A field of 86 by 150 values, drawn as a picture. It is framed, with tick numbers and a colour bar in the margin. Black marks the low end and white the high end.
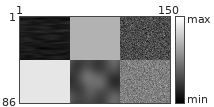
The table splits into 2 rows of 3 panels. Panel 1,1: very low, streaked across, faint in contrast. Panel 1,2: high, flat. Panel 1,3: low, fine-grained. Panel 2,1: very high, flat. Panel 2,2: low, smooth. Panel 2,3: middling, fine-grained.
